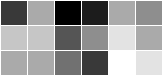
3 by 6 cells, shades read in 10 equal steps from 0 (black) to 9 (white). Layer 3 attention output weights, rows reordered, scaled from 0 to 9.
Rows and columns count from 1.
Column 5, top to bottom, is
6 8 9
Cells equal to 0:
1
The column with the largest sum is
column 5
